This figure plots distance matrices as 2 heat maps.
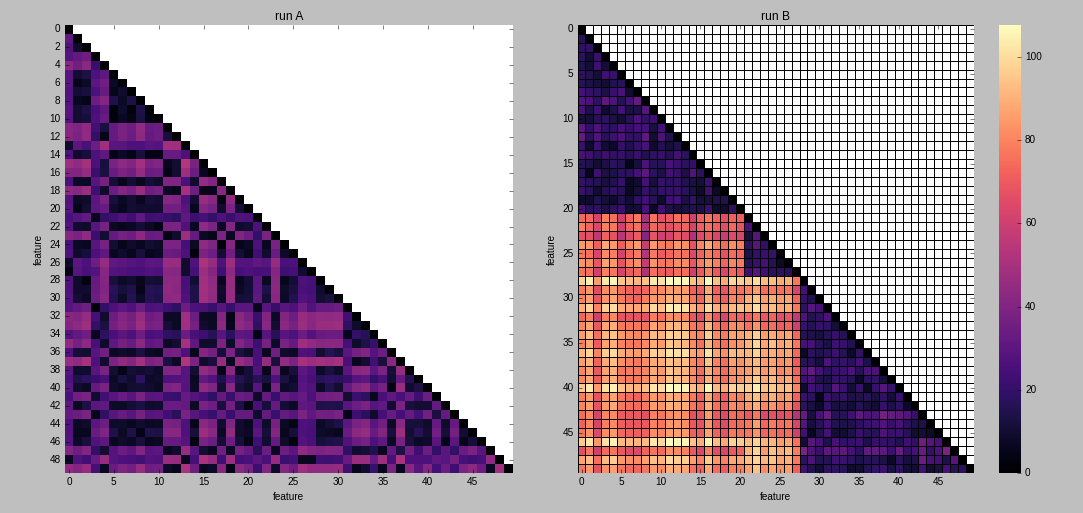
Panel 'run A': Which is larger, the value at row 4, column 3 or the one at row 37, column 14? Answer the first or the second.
the second
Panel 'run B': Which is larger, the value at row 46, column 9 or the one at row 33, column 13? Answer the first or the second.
the first
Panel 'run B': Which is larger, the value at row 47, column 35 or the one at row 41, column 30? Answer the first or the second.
the first
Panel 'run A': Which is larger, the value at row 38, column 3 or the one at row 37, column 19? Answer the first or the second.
the second
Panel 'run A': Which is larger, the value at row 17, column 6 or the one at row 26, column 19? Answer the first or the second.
the second
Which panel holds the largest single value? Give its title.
run B
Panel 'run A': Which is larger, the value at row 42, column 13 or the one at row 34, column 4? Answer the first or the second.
the first
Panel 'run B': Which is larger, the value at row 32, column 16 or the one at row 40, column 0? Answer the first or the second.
the second
